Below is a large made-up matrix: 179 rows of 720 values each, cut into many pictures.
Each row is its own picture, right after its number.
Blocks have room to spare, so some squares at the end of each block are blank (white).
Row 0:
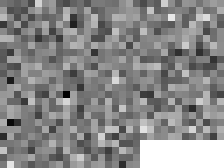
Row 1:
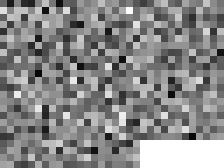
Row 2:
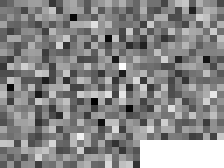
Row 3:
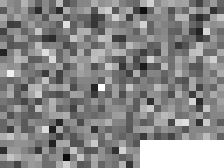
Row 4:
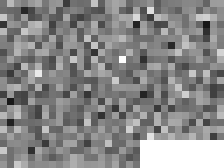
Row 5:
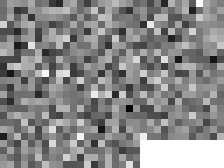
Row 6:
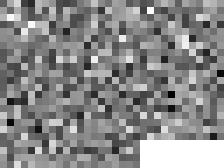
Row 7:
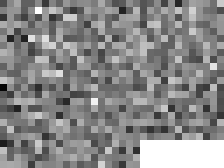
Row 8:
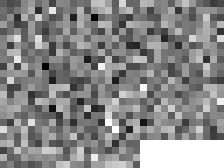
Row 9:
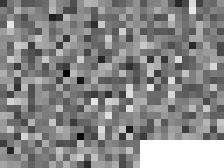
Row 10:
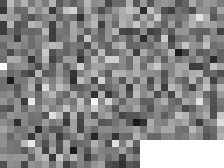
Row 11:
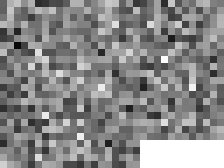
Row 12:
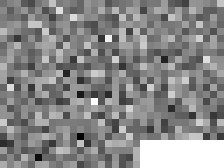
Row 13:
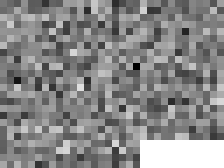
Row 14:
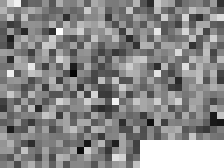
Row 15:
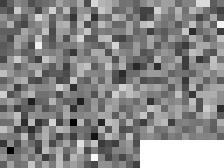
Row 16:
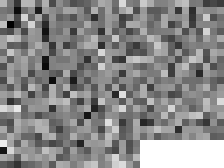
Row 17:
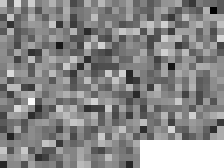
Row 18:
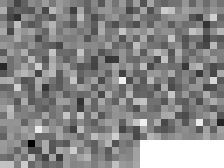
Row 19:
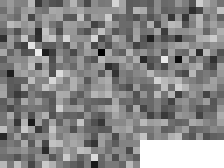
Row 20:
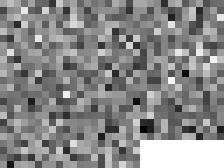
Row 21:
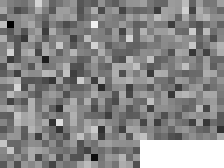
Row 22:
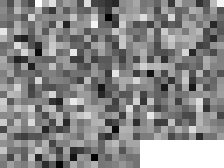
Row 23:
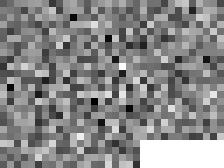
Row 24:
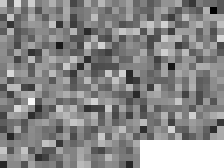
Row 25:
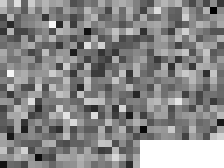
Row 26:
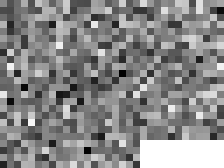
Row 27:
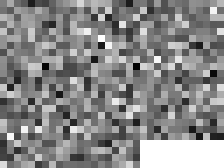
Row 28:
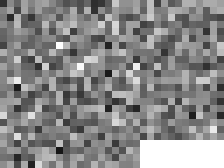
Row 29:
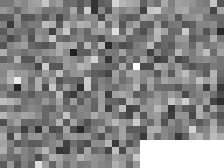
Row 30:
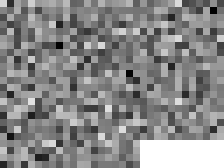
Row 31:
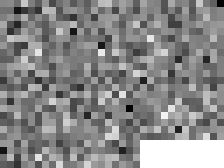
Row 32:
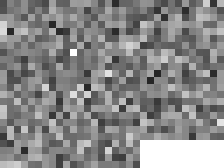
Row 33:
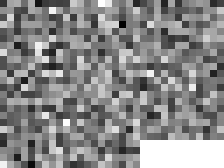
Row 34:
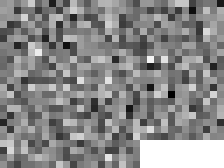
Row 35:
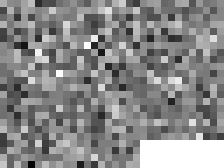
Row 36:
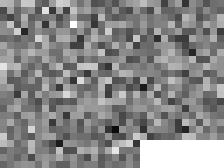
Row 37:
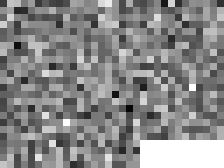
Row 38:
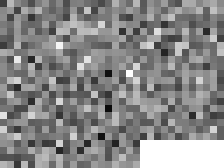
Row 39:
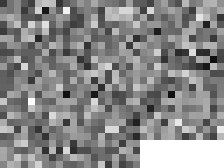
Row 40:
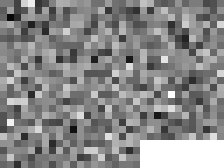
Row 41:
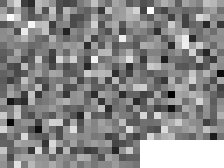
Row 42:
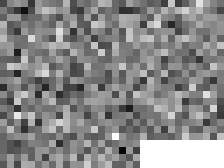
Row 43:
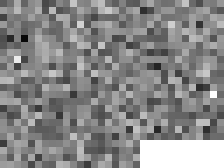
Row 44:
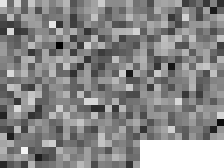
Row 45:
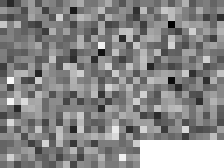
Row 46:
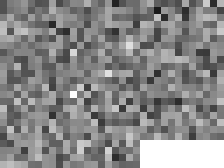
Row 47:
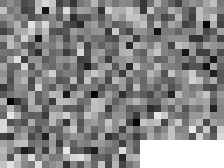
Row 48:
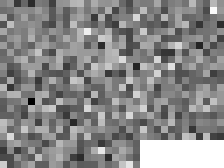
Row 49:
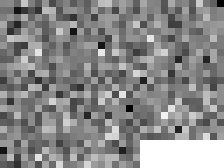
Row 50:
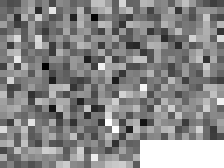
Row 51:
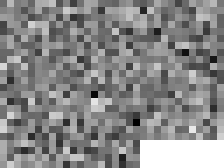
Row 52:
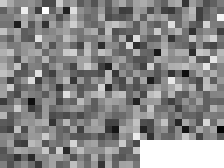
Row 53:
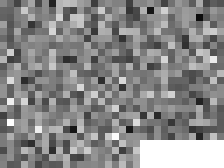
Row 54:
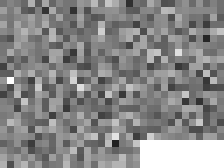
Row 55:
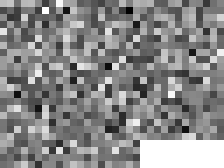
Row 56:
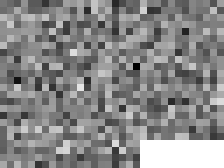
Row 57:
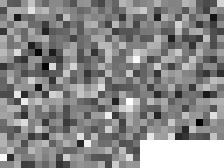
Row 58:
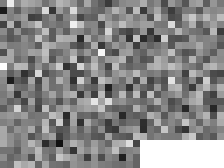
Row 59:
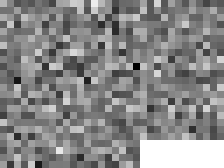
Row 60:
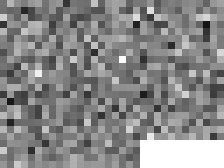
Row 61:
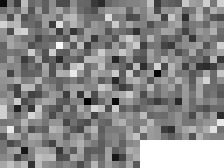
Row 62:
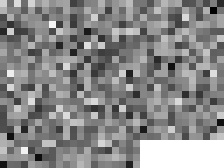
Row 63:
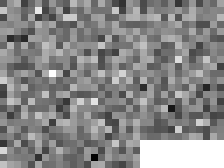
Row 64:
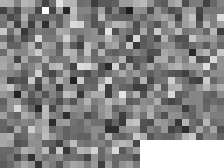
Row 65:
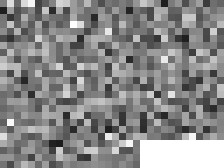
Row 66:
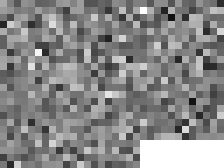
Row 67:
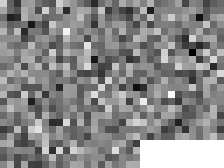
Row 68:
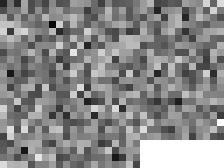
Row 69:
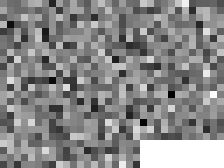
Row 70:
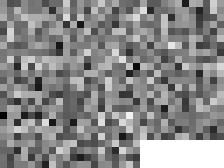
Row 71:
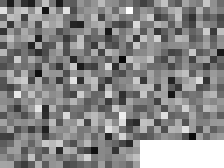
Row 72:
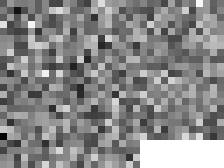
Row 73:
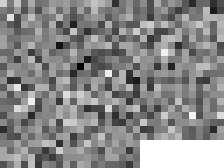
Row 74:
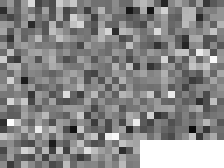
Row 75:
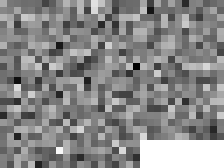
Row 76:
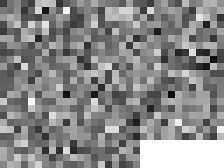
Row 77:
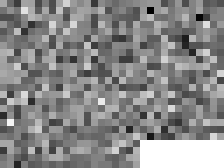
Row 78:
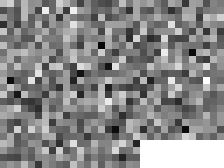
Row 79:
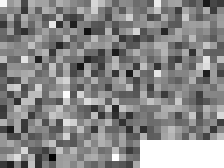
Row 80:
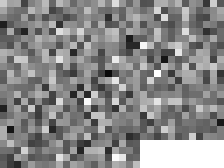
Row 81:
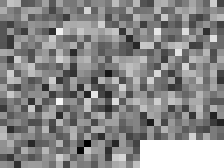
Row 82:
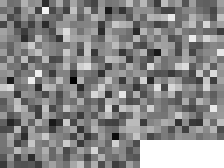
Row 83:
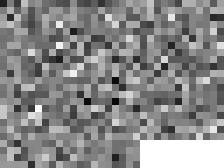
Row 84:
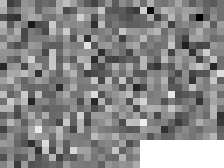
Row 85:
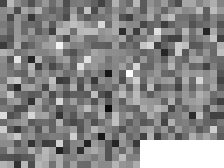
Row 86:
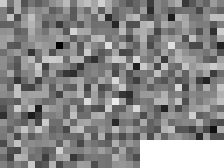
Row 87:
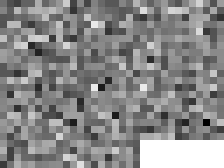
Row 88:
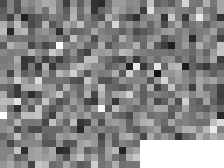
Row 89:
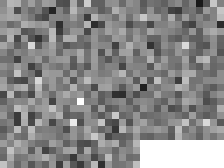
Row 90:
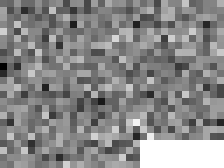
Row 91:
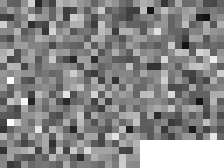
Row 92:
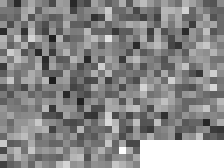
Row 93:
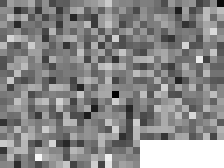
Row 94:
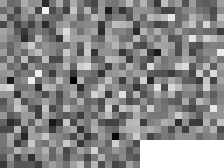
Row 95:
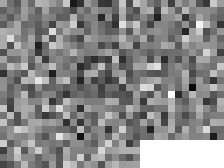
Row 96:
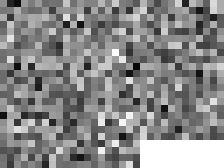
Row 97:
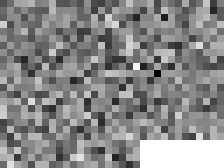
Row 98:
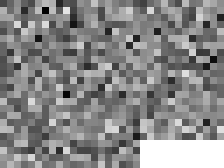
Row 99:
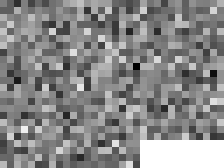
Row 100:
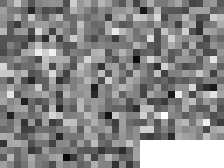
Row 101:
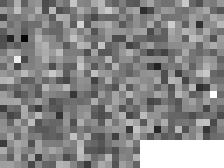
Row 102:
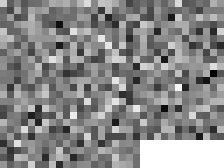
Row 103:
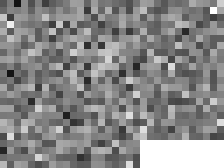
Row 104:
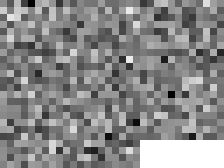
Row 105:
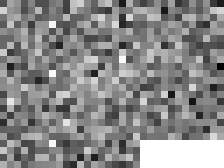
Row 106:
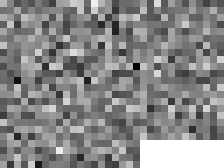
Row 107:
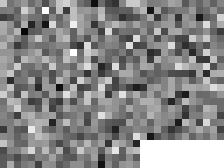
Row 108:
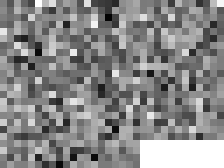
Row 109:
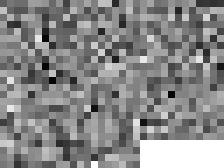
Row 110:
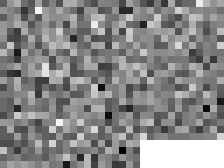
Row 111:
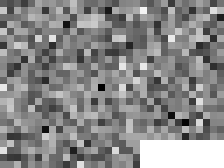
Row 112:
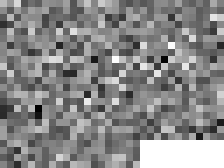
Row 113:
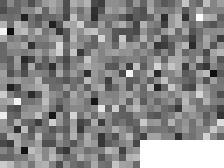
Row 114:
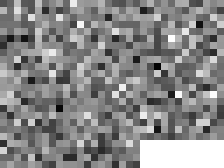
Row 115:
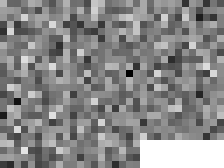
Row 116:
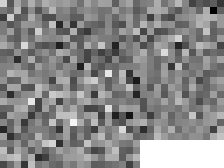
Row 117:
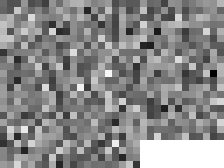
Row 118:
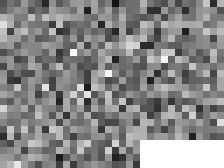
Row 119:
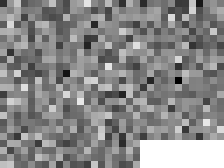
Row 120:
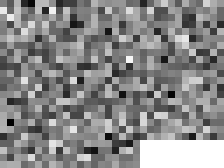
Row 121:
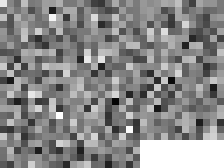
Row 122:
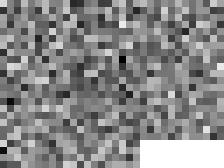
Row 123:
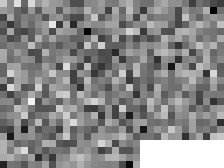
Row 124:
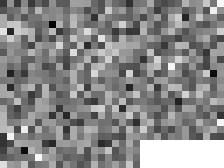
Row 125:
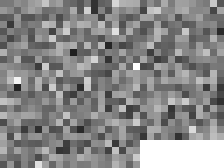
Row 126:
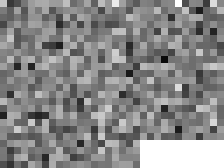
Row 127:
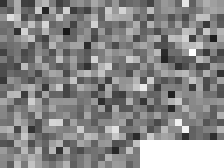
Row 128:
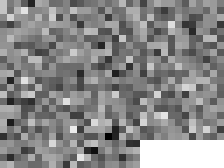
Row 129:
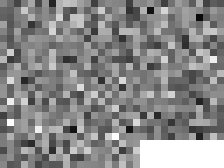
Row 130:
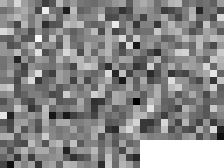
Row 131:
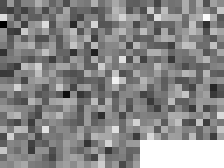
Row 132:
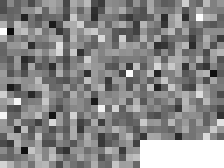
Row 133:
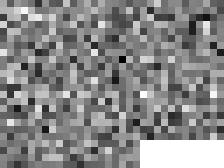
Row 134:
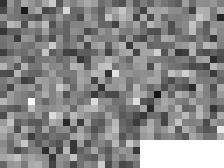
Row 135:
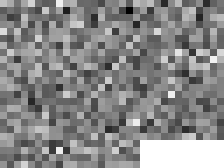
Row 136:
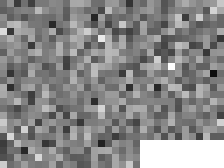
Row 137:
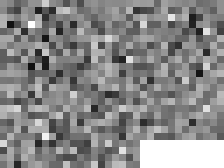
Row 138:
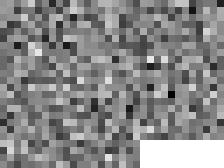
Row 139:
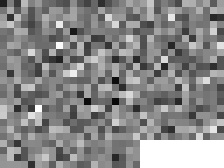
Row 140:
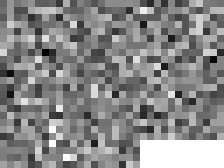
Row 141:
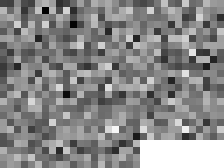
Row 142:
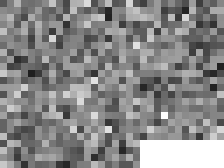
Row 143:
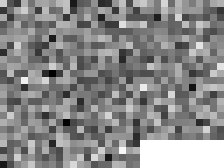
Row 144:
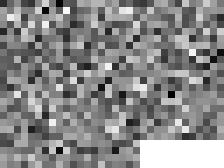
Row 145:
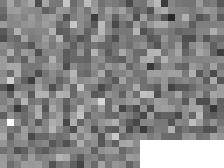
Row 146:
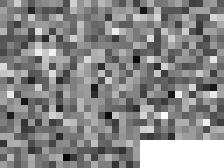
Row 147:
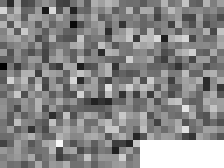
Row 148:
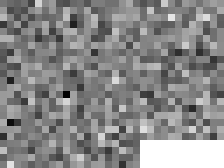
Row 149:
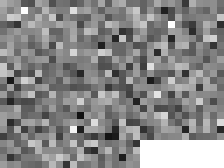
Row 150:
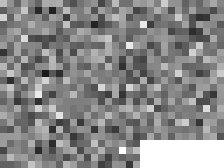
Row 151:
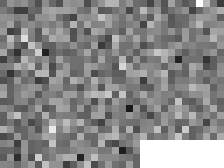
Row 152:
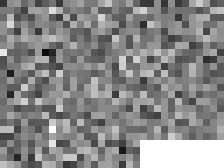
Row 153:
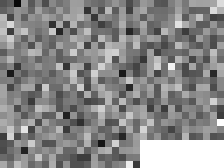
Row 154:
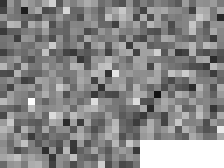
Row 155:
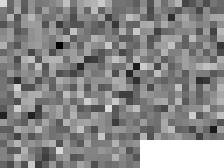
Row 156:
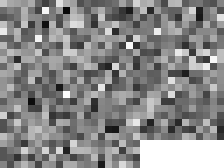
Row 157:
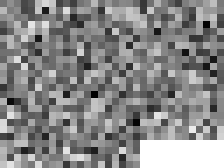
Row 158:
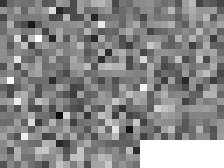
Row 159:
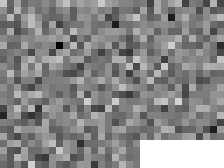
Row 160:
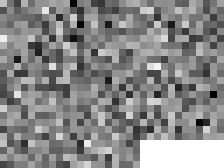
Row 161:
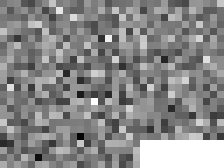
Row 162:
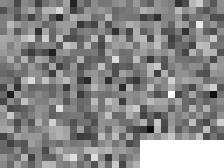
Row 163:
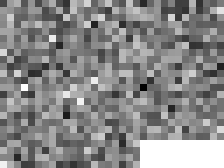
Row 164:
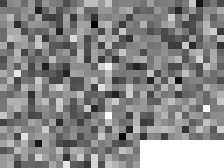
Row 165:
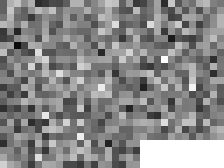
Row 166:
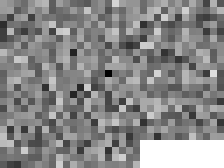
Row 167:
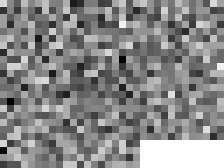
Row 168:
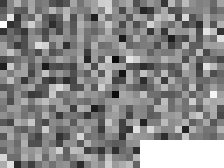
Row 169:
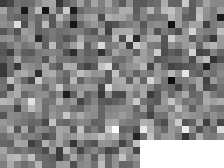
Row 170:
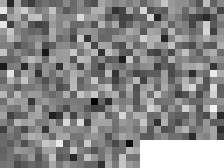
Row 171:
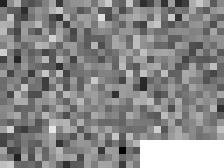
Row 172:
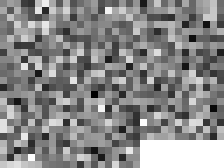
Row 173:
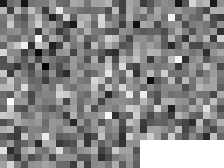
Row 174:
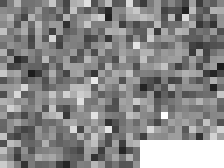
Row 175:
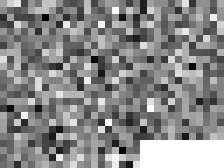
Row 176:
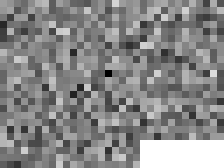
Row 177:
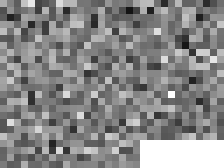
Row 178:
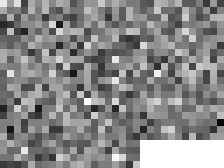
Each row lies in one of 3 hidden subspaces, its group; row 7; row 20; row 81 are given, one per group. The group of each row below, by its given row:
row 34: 7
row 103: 81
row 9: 7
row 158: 7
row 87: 7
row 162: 7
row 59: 81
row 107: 20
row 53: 20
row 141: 20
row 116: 81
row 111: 7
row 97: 81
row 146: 7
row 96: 81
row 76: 20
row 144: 20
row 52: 20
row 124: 81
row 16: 7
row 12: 7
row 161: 7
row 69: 7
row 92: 7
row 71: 20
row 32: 81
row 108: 7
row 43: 7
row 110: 7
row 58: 20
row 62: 81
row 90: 20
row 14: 81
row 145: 20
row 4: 20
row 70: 81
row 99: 81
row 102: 81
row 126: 81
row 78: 20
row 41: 20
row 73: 81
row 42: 7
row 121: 7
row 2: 7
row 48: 81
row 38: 81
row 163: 7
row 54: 20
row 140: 7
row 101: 7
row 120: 20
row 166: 81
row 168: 7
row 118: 81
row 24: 81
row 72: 7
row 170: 20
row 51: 20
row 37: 7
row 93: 7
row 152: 7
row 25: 81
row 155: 81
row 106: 81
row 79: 81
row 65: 20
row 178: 81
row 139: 81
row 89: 7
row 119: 7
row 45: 20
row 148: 20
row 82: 20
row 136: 81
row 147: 20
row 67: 20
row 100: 7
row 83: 81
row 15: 7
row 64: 20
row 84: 20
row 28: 81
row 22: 7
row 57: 7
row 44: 81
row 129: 20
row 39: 20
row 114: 7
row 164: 7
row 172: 20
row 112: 81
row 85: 81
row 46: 81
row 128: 20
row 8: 7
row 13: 81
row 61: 81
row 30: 81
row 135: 20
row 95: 7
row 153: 81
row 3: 7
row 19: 7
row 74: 20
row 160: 7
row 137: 7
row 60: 20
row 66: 7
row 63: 7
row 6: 20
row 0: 20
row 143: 7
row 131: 20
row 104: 20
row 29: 81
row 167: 7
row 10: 20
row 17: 81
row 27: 81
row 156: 20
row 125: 81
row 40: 20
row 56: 81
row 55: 20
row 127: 20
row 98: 20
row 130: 20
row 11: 7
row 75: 81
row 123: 81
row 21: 7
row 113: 81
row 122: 7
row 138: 7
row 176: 81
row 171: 7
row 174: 7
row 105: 7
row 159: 81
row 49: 7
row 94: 20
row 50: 7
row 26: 7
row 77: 20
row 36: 20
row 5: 7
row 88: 81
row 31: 7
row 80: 81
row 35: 7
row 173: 7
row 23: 7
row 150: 7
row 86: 81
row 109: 7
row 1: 20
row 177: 20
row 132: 81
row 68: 81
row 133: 20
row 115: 81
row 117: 81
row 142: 7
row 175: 81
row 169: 20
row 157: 20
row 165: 7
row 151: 7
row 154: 20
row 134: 20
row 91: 20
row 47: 20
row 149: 20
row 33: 7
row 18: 20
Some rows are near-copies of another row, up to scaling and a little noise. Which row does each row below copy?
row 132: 113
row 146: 100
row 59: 106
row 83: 139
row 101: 43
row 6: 41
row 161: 12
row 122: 167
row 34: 138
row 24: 17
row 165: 11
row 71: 1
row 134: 154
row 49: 31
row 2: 23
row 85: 38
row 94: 82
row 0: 148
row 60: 4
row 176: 166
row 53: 129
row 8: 50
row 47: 157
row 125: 29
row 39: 76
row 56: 13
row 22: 108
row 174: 142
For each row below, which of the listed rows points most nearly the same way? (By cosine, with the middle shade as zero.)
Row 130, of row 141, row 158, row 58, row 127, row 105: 58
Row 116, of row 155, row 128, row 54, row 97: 155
